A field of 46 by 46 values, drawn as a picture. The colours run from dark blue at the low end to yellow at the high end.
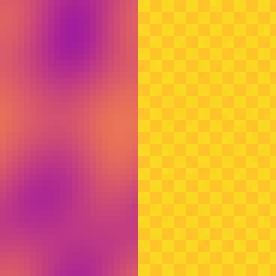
The table splits into one row of 2 panels. Panel 1,1: middling, smooth. Panel 1,2: very high, checkered, faint in contrast.
